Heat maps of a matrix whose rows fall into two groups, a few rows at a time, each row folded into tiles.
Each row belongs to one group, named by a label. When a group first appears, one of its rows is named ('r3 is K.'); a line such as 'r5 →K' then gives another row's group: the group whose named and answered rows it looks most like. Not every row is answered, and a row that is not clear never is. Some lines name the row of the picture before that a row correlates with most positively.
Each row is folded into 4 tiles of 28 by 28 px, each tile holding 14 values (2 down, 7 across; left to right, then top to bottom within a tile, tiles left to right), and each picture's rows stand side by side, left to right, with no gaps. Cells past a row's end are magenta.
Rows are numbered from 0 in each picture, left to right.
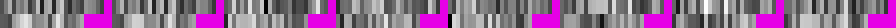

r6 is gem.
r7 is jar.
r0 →jar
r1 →jar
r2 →jar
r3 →gem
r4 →jar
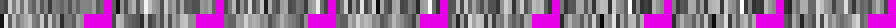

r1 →gem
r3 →jar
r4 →jar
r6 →gem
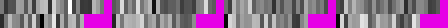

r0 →gem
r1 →jar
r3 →jar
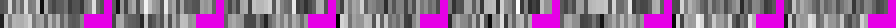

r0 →jar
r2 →gem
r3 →jar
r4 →gem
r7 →jar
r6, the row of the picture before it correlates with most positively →3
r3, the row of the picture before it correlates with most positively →2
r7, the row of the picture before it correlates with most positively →3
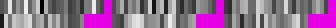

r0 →jar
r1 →jar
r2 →gem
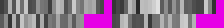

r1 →gem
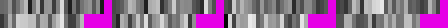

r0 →jar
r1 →gem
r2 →jar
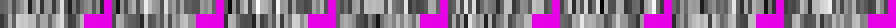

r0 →jar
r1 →gem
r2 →gem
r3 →gem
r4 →jar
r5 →jar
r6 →jar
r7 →gem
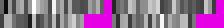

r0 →gem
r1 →gem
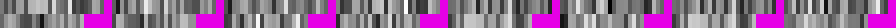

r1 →gem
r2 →gem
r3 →gem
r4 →jar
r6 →jar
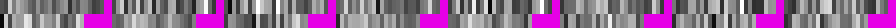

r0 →jar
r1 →jar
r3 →jar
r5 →gem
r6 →gem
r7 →gem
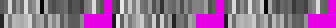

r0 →jar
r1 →jar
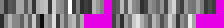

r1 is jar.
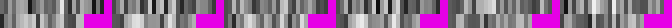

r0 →jar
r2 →jar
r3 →jar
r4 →gem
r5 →gem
